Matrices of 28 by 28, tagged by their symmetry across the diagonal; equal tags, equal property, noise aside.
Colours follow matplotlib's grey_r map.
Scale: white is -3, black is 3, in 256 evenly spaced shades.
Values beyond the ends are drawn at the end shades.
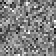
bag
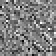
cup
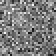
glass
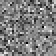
glass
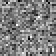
bag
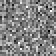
bag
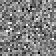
cup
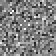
glass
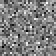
cup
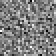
cup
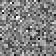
glass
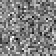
bag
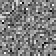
glass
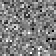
cup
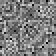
glass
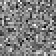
bag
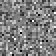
cup
